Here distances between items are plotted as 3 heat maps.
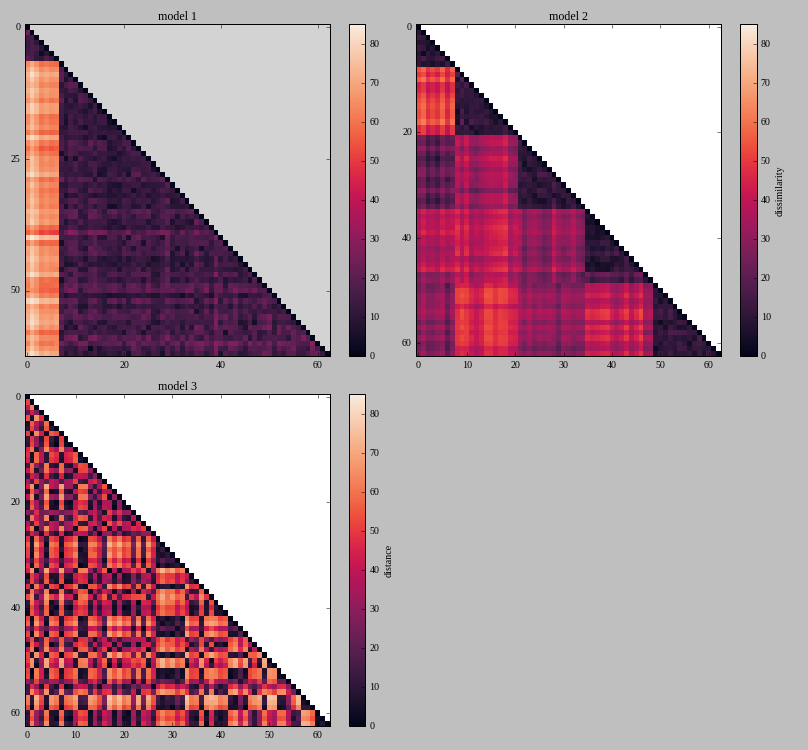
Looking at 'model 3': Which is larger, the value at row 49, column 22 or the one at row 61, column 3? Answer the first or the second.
the first
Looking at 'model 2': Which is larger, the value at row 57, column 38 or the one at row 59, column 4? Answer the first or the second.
the first
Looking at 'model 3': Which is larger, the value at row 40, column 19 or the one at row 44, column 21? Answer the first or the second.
the second
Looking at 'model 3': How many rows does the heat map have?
63
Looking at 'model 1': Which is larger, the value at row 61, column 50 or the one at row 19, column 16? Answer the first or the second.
the first
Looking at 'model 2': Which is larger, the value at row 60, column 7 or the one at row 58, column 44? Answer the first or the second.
the second
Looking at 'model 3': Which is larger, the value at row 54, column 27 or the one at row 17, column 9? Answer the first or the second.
the second
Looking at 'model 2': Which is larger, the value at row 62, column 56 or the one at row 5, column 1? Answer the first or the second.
the first
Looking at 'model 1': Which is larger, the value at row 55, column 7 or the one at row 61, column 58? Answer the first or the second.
the first
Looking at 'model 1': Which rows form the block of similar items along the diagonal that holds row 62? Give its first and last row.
7 to 62
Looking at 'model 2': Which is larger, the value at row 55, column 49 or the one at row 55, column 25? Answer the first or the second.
the second
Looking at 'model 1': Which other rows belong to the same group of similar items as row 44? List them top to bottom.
7, 8, 9, 10, 11, 12, 13, 14, 15, 16, 17, 18, 19, 20, 21, 22, 23, 24, 25, 26, 27, 28, 29, 30, 31, 32, 33, 34, 35, 36, 37, 38, 39, 40, 41, 42, 43, 45, 46, 47, 48, 49, 50, 51, 52, 53, 54, 55, 56, 57, 58, 59, 60, 61, 62
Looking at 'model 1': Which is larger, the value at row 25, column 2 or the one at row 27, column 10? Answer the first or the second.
the first
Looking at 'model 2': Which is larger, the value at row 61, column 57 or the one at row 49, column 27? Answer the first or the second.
the second
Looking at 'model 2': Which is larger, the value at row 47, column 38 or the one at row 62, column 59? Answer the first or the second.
the first
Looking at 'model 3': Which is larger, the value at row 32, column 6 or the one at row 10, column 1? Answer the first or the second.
the second
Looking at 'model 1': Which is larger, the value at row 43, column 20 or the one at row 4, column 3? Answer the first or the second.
the first
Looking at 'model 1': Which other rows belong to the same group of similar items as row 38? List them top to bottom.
7, 8, 9, 10, 11, 12, 13, 14, 15, 16, 17, 18, 19, 20, 21, 22, 23, 24, 25, 26, 27, 28, 29, 30, 31, 32, 33, 34, 35, 36, 37, 39, 40, 41, 42, 43, 44, 45, 46, 47, 48, 49, 50, 51, 52, 53, 54, 55, 56, 57, 58, 59, 60, 61, 62
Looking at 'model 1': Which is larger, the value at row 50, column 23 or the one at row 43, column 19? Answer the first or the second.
the first
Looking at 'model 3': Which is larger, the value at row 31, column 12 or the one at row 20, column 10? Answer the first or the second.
the second
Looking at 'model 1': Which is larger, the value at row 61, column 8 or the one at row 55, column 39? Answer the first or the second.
the second
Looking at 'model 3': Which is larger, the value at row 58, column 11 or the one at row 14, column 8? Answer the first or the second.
the second
